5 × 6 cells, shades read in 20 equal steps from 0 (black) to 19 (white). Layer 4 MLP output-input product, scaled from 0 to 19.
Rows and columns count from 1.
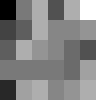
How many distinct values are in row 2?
5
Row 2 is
5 7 13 10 10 11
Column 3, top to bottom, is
13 13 11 9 13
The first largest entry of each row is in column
6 3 2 6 3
